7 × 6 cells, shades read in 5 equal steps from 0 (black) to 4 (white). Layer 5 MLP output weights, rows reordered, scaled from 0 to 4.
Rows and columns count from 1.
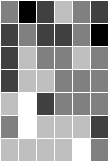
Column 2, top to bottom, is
0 2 3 3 4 4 3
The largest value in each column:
3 4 3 3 4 2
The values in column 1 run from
1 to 3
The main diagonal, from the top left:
2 2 2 2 2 1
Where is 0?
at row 1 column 2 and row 2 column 6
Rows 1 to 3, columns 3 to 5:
1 3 2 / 1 1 2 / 2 2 3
